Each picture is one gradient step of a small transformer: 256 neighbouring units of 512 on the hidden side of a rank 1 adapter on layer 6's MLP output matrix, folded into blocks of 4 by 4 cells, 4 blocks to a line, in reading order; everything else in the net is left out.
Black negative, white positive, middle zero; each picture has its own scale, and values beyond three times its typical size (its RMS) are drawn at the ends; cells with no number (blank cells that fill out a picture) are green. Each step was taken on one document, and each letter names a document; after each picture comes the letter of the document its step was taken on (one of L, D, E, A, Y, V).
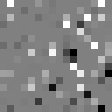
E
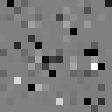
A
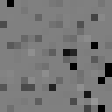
E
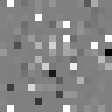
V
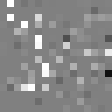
V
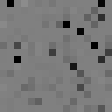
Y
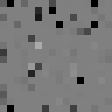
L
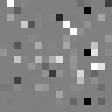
A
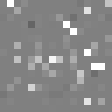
A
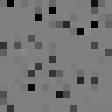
L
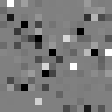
V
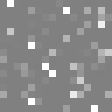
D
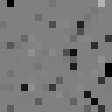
E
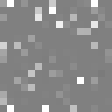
L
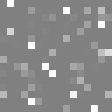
D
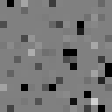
E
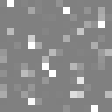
D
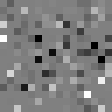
V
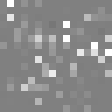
V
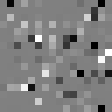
V
